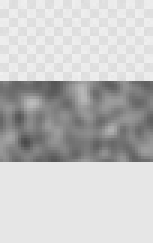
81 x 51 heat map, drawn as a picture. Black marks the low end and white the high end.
It is made of 3 by 1 panels. Panel 1,1: very high, checkered, faint in contrast. Panel 2,1: middling, blotchy. Panel 3,1: very high, flat.
